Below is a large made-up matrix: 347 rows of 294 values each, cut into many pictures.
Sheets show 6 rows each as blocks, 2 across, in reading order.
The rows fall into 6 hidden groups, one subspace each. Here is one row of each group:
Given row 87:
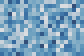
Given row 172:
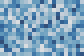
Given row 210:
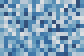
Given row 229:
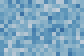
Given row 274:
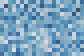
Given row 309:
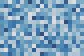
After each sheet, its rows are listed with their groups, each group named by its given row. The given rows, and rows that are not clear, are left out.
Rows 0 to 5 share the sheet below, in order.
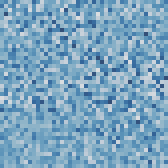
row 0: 210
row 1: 87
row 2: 87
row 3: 172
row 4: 210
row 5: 172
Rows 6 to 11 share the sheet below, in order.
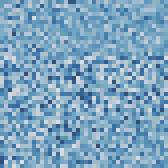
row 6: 309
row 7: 274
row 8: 87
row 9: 172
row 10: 229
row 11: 309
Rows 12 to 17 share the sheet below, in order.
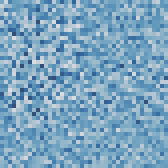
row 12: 210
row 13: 309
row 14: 274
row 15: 172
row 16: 172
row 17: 309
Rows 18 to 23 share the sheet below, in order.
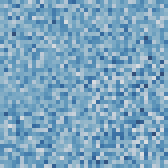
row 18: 309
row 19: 229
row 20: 210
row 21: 229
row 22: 172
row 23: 229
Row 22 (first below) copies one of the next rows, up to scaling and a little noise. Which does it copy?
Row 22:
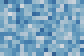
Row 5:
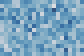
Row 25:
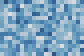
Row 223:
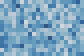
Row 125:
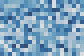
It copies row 25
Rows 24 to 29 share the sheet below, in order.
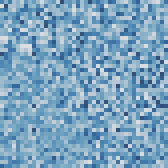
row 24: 274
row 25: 172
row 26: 87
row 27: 229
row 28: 309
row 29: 309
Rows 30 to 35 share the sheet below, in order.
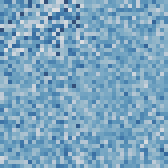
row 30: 229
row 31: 172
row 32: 274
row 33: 229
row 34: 229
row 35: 229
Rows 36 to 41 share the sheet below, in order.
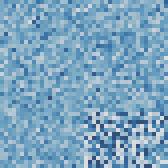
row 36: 274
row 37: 274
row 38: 274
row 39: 309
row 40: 274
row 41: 229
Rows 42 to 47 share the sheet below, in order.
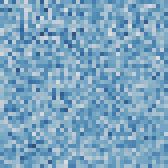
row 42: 309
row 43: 87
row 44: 229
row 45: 229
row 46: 274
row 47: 172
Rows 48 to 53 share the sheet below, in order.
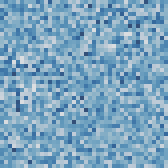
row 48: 87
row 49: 274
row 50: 274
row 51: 309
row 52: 210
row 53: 172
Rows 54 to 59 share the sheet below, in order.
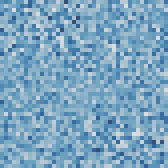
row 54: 229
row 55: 274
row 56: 309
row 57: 210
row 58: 172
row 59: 87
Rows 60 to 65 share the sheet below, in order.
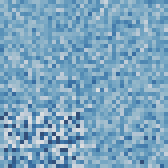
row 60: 229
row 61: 172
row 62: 210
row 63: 309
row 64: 210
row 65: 87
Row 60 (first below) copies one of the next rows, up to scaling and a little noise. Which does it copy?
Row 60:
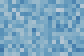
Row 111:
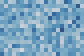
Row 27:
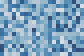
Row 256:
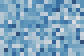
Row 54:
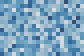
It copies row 27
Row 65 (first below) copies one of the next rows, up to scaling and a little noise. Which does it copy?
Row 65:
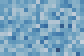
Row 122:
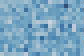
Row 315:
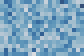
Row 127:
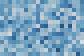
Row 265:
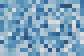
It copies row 127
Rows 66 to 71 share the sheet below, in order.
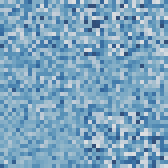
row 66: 309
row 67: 309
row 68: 210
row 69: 229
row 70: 274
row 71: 210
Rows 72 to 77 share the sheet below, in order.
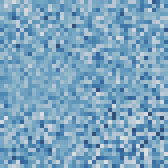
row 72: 87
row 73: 229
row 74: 172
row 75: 210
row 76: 274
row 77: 229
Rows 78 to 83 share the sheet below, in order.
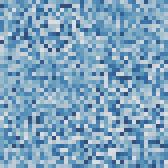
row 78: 87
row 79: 210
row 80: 309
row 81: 309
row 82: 210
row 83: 87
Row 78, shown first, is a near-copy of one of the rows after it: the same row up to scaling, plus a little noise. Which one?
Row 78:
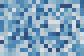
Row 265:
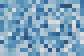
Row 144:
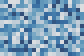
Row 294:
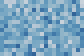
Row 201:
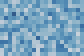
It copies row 265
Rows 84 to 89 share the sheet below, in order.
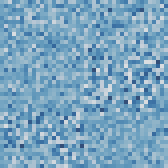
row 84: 309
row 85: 229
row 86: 210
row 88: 210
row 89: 172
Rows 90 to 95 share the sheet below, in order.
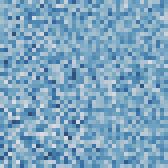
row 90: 309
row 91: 210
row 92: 274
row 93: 87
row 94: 309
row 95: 210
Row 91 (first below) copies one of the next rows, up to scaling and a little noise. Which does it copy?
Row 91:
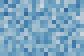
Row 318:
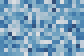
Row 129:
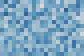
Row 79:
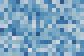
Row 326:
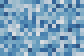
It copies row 129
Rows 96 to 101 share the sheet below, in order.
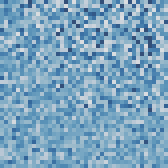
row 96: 229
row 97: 229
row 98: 229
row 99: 172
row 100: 229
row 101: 229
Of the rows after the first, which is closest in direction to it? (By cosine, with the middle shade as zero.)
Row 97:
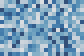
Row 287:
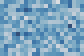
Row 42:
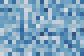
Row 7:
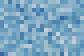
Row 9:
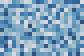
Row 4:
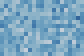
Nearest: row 9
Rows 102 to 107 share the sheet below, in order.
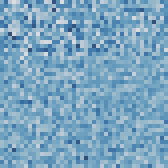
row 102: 210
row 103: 229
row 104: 274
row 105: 172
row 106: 210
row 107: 87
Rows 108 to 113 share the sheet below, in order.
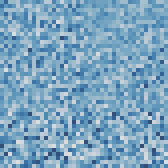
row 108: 210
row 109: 229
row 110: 210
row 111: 229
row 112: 309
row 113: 229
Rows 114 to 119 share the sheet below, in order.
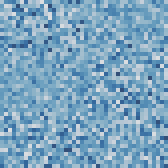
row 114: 172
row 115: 87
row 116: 210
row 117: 309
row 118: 172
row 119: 172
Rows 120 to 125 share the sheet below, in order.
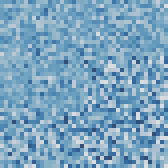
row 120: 309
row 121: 309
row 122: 87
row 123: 87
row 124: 87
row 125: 172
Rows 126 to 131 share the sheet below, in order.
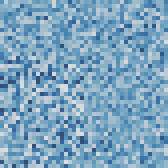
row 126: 172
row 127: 87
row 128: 309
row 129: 210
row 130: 172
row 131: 87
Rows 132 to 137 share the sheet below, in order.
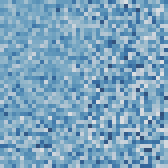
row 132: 229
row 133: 172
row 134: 309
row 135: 229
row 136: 172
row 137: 210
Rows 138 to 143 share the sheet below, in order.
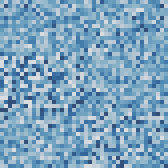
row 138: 274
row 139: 229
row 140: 274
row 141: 210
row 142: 274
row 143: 309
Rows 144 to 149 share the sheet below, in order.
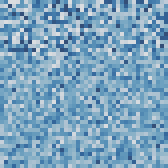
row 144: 87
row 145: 210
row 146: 229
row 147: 309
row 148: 229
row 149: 274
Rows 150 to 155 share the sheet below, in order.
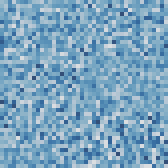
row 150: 229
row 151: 274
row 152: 274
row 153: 274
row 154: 210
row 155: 229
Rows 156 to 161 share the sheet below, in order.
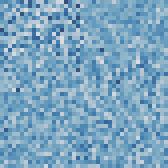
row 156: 229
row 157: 309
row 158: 210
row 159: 172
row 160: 210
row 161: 274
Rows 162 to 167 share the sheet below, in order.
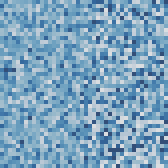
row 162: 210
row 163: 87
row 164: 172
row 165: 229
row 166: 229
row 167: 87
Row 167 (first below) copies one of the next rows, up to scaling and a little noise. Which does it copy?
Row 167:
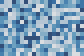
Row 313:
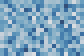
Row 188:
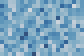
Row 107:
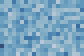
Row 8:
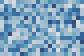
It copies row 107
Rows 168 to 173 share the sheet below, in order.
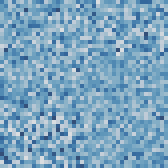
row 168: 229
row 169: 87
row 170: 274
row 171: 210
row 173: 87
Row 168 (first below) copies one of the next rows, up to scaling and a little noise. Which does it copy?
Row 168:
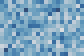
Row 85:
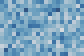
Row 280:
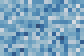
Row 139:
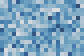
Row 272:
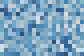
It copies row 85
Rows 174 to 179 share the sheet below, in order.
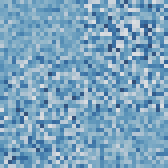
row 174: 229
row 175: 87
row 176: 274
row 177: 87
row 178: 274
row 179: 274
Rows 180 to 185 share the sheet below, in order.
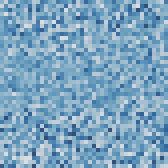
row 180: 210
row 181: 172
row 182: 210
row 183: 87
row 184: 274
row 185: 210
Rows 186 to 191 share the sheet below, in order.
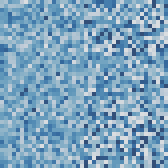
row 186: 274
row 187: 87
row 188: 87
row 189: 87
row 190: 309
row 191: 229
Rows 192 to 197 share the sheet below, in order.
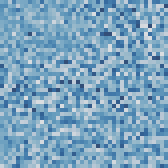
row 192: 309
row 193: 87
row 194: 87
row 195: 309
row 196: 274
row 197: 210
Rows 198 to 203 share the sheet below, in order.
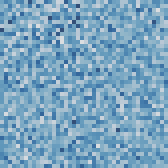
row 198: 229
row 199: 172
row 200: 210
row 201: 87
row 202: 172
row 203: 309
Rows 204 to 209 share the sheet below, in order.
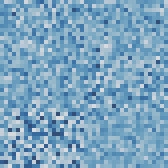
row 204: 172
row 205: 274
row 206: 87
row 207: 229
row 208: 309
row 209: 172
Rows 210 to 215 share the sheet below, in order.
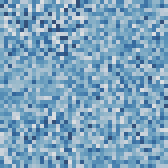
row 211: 274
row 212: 210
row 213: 229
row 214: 172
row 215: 210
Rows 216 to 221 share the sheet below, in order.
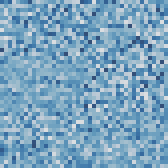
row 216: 172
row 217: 309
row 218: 210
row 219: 229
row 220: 274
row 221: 274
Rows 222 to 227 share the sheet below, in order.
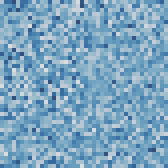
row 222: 87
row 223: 172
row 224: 87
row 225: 87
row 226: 309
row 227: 172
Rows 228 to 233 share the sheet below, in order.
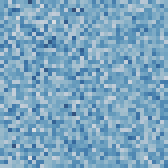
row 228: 309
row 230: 274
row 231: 172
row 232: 309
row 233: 172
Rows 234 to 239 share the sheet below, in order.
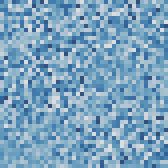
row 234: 274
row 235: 172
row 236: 274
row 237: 210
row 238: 210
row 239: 87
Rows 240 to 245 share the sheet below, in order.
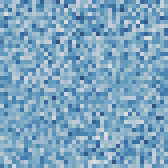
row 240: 210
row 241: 210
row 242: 172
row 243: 210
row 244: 172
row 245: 229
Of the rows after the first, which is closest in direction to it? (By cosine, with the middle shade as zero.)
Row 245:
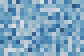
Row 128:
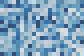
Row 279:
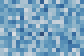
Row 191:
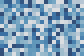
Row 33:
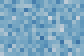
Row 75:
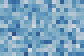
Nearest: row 191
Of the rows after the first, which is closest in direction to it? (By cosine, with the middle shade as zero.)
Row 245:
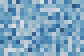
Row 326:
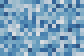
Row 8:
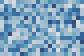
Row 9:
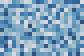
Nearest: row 9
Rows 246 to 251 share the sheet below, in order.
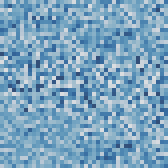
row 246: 309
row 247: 274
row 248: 210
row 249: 172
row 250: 172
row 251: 274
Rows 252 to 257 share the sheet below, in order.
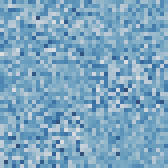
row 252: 309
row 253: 210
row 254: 309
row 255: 309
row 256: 229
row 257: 172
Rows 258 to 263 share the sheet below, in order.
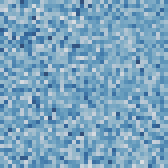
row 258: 274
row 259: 274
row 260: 87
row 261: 172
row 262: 172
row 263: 87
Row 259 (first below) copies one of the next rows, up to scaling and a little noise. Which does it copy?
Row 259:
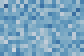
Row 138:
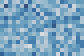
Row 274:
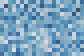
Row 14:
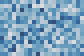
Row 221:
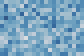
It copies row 274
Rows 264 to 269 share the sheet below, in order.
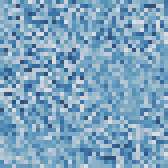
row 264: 309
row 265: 87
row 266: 172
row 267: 229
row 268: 172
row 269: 274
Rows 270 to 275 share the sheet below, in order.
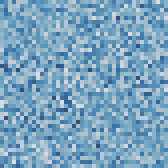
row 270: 229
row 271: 309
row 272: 229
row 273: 210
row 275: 309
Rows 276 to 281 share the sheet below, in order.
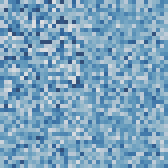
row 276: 210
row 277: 210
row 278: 87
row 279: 309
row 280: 229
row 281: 210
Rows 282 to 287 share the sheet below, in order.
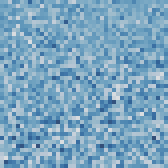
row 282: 309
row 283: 309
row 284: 274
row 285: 274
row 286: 229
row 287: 87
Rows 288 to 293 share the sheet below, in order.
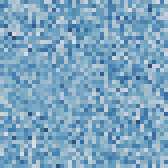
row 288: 210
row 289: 309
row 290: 172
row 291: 309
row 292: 274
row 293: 172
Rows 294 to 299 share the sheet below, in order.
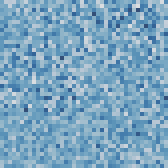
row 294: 87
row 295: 172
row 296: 210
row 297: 229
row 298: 274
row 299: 309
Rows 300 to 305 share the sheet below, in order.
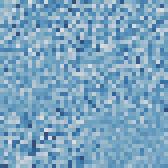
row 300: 229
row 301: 274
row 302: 210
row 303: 172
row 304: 274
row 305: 309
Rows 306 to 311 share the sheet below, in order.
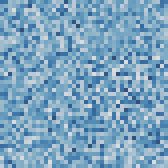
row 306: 229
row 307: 210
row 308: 172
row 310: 172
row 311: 274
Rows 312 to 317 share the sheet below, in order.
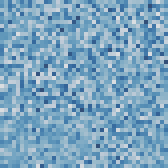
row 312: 229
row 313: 87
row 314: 309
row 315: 87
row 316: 309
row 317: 309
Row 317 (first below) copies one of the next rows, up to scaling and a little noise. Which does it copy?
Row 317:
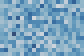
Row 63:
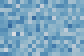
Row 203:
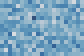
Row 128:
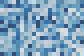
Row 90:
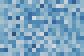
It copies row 90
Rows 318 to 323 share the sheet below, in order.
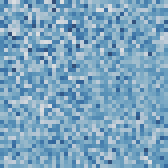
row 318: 210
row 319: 87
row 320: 172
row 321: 274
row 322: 229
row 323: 172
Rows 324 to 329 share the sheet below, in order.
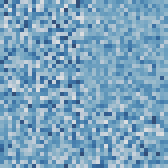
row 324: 210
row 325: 274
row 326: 210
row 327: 309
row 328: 87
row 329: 274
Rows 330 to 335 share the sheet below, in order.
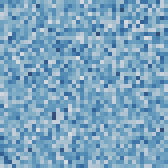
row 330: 87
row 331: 210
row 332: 172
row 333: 210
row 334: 172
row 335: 229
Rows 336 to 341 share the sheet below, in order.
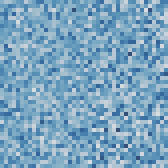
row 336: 172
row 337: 210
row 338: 274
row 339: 274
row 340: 229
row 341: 309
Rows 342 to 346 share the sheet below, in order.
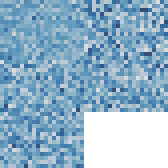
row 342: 309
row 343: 229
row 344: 87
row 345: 309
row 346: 210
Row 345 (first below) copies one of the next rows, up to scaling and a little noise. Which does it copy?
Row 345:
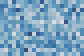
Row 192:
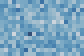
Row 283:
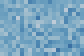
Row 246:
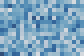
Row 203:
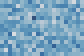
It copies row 192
